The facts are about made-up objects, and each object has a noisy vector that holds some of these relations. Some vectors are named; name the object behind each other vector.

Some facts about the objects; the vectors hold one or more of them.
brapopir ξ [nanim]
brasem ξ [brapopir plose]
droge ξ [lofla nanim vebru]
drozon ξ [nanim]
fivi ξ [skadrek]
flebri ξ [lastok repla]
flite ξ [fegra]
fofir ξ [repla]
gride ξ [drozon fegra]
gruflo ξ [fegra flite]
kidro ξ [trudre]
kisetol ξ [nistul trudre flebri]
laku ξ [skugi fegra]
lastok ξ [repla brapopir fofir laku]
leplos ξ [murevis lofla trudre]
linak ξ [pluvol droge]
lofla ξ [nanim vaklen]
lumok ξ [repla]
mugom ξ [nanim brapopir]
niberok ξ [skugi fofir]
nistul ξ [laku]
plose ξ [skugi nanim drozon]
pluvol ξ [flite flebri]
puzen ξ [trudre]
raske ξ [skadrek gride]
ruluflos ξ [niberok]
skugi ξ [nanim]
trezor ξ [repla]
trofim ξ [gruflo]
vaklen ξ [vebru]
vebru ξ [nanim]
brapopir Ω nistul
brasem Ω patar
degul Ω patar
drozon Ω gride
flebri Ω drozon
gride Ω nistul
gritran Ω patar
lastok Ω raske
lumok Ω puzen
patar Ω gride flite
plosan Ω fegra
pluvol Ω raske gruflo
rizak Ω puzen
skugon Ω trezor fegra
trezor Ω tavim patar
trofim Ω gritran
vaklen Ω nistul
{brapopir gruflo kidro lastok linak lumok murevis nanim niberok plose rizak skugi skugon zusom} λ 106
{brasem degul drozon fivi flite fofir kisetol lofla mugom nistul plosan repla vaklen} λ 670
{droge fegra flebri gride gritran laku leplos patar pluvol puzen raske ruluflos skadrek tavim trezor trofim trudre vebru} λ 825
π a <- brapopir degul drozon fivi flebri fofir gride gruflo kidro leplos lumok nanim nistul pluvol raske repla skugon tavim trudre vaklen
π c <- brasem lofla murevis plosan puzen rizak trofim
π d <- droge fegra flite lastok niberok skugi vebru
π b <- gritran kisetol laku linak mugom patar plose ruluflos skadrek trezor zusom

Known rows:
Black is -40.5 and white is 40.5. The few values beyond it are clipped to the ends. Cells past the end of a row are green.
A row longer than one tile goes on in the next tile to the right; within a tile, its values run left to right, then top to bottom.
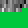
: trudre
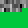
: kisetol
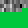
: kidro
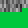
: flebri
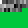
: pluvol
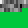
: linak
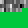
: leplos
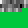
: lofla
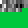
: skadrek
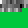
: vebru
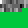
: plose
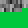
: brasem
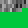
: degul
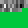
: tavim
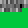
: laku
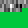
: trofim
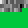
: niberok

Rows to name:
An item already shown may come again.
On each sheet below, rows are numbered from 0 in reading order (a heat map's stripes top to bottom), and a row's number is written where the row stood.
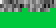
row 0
mugom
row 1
degul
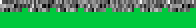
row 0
pluvol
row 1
fegra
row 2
nistul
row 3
skugon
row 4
flebri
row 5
vaklen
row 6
gruflo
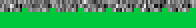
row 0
trofim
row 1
drozon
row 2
flebri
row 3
mugom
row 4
trezor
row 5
fegra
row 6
gride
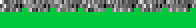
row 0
fivi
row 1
lumok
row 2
fofir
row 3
flite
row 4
nanim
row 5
rizak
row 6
skugi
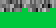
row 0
brasem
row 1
gride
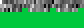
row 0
lastok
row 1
repla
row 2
murevis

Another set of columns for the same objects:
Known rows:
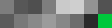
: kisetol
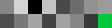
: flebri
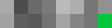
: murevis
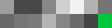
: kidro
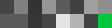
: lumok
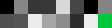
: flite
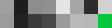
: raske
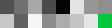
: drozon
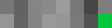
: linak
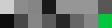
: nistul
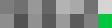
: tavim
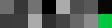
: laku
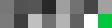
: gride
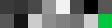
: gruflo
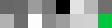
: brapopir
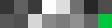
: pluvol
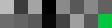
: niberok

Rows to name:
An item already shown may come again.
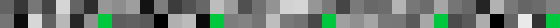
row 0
fegra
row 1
fofir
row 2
leplos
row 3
trofim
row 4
lastok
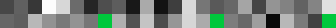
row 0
pluvol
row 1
plose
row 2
trezor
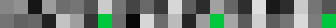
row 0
repla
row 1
fegra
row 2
skugi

